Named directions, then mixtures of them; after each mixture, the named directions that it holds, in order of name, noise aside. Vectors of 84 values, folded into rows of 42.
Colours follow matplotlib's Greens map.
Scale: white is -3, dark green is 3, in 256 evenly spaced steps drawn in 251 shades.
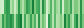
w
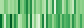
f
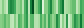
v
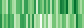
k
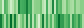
f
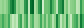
v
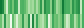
f, k, w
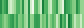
v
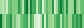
f, k, v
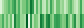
f, k, v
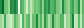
f, w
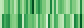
v, w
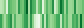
f, k, v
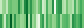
f, v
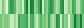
v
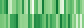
k, v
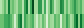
k, v, w
